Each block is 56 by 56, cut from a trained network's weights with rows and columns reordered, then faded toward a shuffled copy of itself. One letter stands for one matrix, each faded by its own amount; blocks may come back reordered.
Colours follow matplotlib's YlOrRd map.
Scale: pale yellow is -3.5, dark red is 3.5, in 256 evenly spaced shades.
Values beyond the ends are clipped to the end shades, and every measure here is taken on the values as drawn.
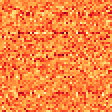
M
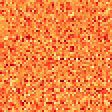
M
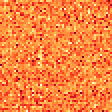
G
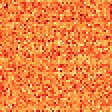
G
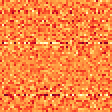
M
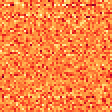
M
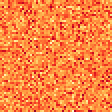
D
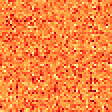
G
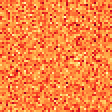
D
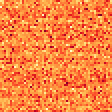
G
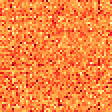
G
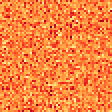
D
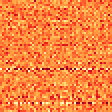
M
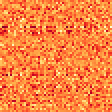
M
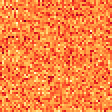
D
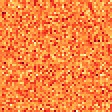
D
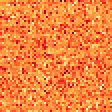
G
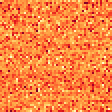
G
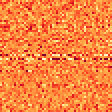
M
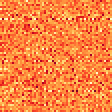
M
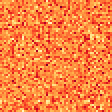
D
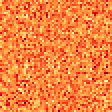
D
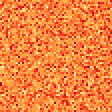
D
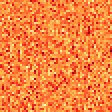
D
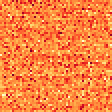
G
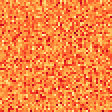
D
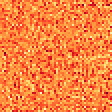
D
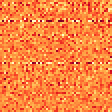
M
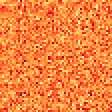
D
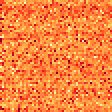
G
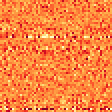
M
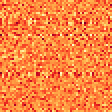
M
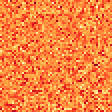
D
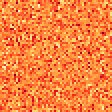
D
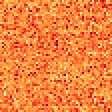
G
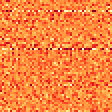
M
